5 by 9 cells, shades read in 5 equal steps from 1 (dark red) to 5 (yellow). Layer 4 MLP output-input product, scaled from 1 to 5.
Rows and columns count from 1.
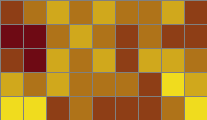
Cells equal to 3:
15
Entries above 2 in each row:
7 4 6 8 5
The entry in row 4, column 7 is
2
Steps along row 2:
same up up down down up down same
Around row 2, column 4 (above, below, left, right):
3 3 3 3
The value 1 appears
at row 2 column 1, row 2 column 2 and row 3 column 2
